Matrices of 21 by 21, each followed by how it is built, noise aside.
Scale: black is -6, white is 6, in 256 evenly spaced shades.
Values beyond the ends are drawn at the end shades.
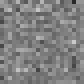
low rank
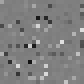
sparse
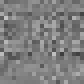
low rank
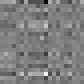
low rank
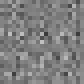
low rank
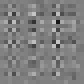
low rank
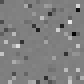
sparse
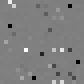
sparse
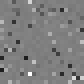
sparse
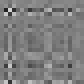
low rank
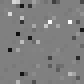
sparse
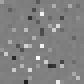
sparse
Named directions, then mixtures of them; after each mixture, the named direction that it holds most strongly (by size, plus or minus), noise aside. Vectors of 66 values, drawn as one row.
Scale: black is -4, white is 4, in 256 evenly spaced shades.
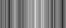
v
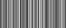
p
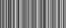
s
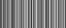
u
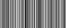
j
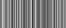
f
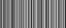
u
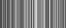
u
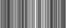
v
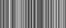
u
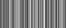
p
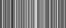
u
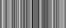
f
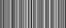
u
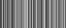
u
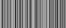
f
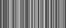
p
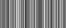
j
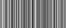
f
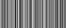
s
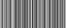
u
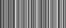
s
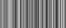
p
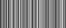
p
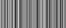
s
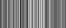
p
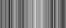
v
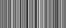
p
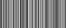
p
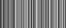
u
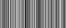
j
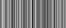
f
